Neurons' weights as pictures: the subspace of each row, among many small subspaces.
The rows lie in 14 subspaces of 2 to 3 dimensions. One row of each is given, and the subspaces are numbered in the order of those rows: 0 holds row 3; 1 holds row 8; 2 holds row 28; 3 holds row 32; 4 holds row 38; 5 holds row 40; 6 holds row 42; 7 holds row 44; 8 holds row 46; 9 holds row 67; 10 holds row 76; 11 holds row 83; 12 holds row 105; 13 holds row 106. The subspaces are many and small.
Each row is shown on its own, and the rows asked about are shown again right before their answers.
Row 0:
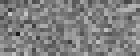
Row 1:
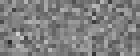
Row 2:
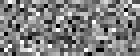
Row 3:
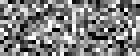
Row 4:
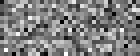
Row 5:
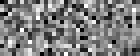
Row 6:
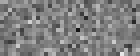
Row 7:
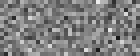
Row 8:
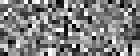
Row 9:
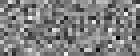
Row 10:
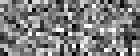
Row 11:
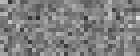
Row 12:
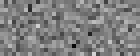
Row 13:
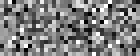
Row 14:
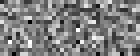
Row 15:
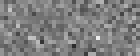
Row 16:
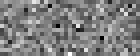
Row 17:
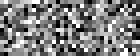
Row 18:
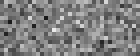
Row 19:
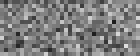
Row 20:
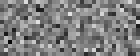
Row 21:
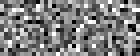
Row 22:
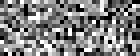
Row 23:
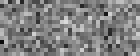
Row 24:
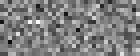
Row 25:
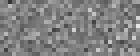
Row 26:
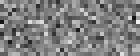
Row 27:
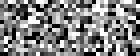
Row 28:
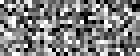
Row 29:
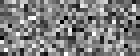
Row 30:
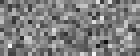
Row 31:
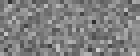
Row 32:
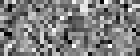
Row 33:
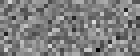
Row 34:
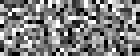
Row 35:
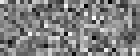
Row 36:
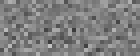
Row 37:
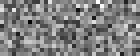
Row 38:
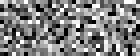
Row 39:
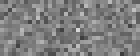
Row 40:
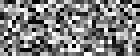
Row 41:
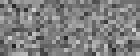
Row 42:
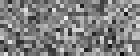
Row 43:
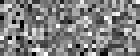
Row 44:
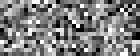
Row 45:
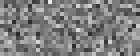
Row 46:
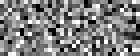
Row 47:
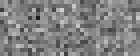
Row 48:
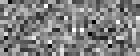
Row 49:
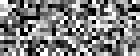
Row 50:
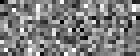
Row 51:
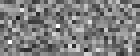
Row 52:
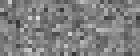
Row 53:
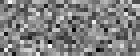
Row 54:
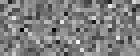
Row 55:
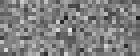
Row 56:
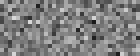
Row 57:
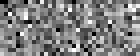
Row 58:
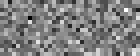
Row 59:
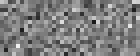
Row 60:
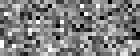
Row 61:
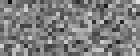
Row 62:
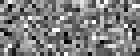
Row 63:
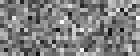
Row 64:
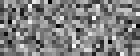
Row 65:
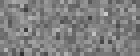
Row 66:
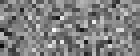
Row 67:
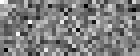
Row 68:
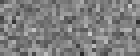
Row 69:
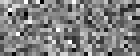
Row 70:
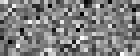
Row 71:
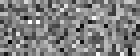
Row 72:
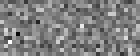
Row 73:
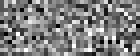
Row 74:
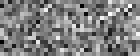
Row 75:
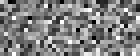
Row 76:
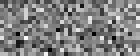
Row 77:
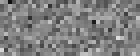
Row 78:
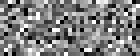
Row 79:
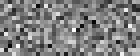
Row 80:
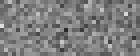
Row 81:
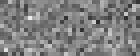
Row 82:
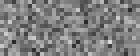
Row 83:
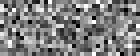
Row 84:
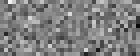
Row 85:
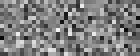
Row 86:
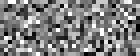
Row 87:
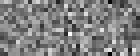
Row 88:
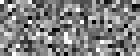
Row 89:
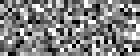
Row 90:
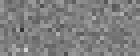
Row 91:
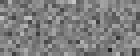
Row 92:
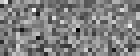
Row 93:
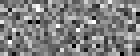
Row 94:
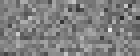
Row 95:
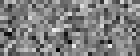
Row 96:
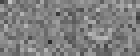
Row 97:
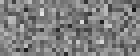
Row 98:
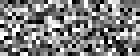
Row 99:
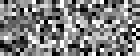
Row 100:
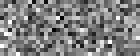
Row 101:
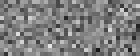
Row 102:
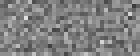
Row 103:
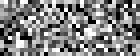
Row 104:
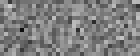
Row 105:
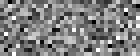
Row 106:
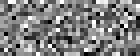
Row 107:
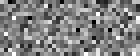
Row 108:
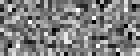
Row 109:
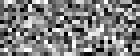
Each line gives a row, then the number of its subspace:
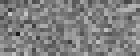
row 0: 9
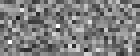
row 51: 5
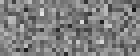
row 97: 2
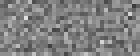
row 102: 2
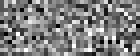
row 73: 2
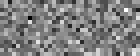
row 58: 4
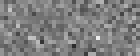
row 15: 3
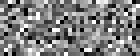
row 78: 8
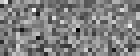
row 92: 7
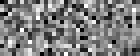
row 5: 1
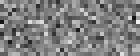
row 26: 0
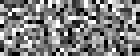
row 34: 0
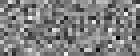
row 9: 8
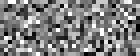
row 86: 13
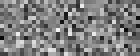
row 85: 10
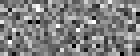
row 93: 12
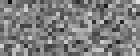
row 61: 2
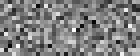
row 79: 5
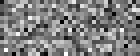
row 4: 9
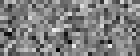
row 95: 3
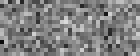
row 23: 7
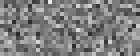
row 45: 11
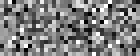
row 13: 2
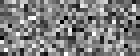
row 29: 10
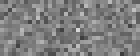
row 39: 6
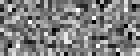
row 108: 11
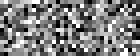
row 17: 7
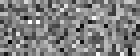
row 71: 4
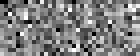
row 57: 9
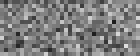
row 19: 10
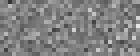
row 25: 12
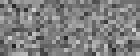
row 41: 7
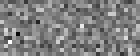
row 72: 4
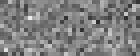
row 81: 6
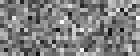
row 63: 7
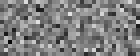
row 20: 4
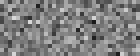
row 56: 12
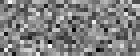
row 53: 5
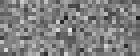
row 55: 10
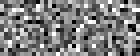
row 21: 5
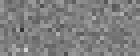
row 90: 9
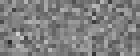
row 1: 2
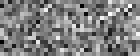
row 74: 7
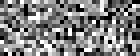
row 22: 6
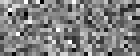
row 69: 9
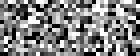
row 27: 4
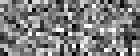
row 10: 1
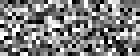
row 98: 0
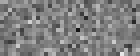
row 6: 6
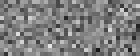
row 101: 8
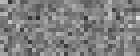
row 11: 1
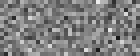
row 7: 8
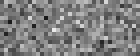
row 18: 11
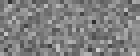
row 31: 12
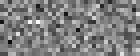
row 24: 12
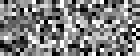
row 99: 3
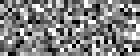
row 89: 8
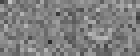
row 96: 0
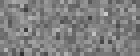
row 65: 10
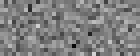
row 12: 3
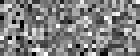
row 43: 0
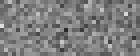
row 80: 1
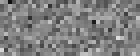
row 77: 13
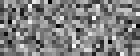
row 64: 11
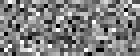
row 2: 5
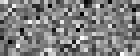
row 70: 6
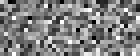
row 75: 13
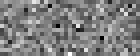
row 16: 7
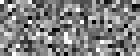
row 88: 2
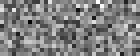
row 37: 11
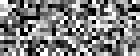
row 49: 9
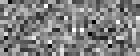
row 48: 0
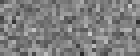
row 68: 0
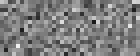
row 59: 6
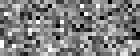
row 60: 7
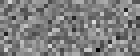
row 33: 12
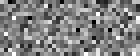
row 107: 13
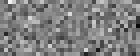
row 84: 13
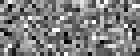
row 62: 11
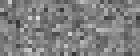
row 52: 1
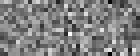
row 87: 1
